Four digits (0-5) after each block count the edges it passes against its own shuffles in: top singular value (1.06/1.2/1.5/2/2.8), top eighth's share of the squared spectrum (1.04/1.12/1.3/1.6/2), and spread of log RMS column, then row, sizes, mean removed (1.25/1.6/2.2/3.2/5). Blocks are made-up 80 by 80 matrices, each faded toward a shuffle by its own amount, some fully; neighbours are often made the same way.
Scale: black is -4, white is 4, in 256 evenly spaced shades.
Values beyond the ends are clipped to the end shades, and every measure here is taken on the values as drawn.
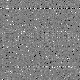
4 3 0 1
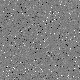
0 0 0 0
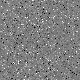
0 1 0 0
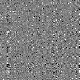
4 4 2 2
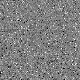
3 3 1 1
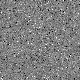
1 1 0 0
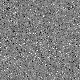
1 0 0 0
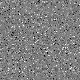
3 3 1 1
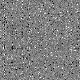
3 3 2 0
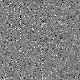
3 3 2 0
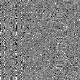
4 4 2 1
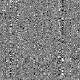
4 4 3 1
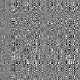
4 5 4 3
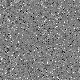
2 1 0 0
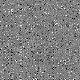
4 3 1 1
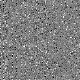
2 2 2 0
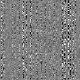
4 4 4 0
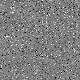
1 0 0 0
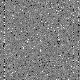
3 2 2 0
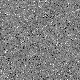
1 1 0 0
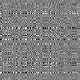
5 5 3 4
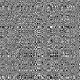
4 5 3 3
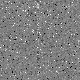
1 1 0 0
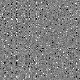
4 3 2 1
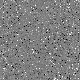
3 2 0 0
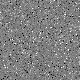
0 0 0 0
